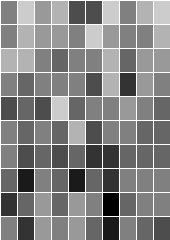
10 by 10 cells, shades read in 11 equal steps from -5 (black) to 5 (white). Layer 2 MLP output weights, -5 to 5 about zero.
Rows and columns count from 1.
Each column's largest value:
2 3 1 3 2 3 3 1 2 3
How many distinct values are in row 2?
4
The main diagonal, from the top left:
0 2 0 0 -1 -2 -3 0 0 -2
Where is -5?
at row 9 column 7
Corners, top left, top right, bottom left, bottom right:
0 3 0 -2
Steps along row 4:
down up same same down up down up down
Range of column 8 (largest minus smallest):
4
